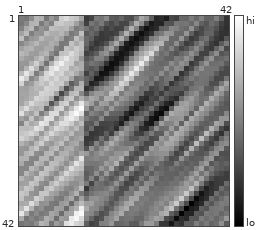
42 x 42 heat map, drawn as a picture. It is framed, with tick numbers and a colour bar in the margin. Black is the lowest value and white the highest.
The histogram is bell-shaped. The grain runs diagonally up to the right. A vertical seam about 30% of the way across splits the table, and the left part is higher.
